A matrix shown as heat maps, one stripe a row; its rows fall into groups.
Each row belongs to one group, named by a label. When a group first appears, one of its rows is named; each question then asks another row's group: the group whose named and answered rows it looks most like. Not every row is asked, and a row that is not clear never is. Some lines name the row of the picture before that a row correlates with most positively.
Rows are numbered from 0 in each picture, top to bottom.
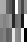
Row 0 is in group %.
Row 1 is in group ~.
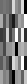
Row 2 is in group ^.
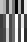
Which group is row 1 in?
^
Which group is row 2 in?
^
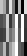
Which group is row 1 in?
^
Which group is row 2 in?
^
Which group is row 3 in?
%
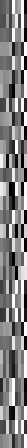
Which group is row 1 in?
^
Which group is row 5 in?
~
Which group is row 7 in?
^
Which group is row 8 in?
~
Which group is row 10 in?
%
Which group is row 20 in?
^
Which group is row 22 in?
^
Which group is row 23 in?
~
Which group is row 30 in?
^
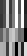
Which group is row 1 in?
^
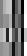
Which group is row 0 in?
~
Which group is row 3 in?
~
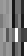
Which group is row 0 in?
~
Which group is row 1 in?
~
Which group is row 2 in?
%
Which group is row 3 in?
~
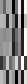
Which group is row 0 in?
~
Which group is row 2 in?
~
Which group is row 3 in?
~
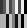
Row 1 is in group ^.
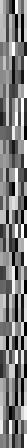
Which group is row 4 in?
~
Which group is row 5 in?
~
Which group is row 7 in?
^
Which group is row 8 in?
^
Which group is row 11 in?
~
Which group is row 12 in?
%
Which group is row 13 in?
%
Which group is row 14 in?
%
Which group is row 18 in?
~
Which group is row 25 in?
^
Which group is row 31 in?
~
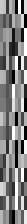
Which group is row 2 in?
~
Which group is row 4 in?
^
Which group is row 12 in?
^
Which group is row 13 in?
%
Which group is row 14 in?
^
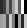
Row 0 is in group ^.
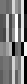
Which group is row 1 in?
^
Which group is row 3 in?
~
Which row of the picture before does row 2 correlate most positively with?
0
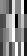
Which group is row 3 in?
^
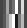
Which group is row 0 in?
^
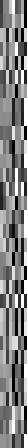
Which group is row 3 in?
%
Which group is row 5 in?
^
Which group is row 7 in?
~
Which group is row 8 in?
~
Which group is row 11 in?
~
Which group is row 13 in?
^
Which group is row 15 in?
~
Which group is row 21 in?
^
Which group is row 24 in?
%
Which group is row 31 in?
~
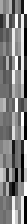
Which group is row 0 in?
~
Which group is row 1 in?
^
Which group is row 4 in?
^
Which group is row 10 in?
~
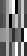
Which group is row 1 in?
^
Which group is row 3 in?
^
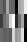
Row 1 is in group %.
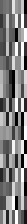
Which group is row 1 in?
^
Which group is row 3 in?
^
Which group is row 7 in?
^
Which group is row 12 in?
^
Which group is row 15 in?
%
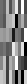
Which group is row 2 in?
~
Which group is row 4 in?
%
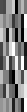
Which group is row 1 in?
~
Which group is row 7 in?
~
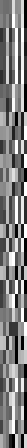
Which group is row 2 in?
^
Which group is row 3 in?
^
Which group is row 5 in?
^
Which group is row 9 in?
~
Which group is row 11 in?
~
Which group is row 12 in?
%
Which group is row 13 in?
~
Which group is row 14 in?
^
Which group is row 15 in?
^
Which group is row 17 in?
^
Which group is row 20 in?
^
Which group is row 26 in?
%
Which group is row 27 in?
^
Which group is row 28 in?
%
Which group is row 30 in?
%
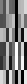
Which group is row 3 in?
^
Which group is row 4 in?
^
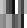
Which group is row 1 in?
~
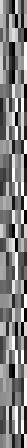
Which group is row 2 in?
%
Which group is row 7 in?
^
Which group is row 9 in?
^
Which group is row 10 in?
~
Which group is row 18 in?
%
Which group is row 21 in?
~
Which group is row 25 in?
^
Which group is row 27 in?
~
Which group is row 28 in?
~
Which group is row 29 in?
^
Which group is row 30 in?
^
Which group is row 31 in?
~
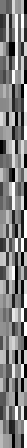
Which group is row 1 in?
^
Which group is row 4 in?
^
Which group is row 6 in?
~
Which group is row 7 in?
~
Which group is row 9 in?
~
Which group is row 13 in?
%
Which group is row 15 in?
~
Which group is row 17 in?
^
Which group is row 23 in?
~
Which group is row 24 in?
%
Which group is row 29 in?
^
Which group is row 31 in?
~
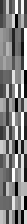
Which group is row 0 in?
^
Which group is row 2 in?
~
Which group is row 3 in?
~
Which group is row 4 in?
~
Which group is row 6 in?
^
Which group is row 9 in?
^
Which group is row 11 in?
^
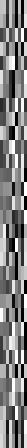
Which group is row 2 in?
^
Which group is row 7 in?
^
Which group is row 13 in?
~
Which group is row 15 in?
~
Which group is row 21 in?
~
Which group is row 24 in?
%
